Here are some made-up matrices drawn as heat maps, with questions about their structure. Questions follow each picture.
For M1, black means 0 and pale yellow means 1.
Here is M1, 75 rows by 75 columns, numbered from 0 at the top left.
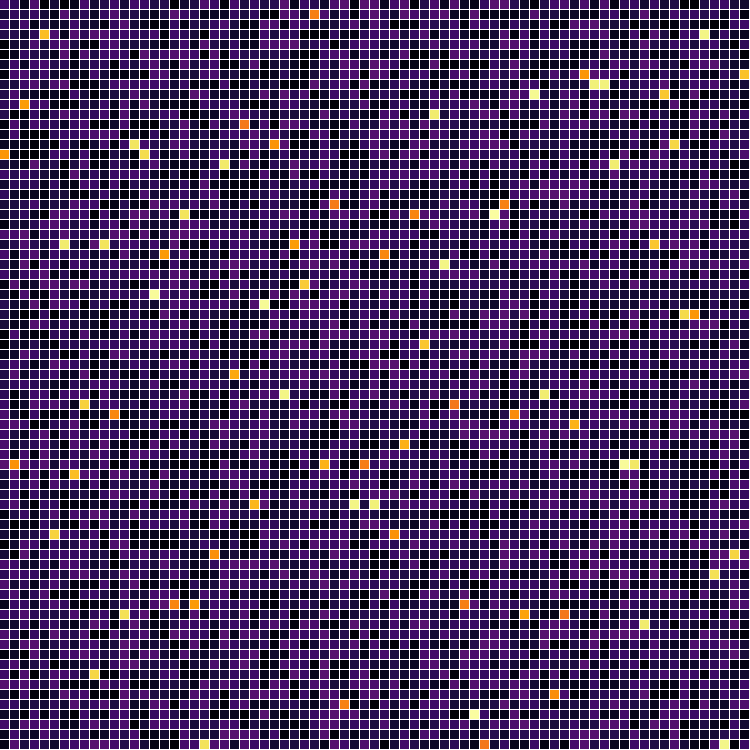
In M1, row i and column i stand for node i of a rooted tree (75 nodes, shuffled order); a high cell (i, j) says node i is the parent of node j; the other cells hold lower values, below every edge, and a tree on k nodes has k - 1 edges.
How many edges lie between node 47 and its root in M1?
6
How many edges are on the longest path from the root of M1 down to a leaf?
38
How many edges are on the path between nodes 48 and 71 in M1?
4
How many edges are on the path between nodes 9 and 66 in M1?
1
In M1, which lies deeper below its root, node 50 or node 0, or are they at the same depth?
node 0
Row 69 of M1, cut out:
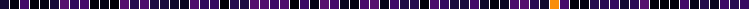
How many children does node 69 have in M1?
1
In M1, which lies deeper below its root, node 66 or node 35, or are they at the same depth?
node 66
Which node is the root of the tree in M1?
3
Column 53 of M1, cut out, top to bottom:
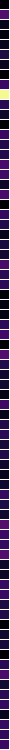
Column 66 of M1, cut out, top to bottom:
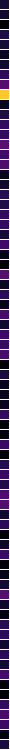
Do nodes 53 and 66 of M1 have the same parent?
yes
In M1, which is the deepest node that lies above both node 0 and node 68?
15
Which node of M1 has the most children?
46
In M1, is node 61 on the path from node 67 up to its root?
yes
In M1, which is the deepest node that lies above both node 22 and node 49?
16
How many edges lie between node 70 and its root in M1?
1
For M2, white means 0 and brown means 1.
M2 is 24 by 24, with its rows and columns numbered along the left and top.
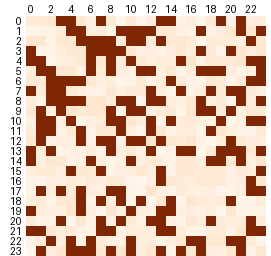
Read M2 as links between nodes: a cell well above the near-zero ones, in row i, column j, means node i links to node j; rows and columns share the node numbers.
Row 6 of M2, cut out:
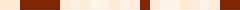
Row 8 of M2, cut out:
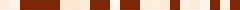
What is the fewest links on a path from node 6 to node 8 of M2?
2
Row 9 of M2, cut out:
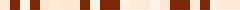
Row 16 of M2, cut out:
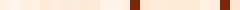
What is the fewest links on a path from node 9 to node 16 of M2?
3
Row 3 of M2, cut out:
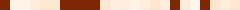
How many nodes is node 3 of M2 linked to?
7
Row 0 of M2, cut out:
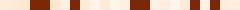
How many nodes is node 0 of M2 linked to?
7
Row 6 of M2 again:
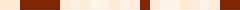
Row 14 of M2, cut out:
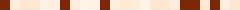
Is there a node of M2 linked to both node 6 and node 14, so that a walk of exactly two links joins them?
no
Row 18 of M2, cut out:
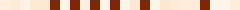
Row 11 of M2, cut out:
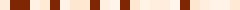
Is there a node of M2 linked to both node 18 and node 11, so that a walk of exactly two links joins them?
yes
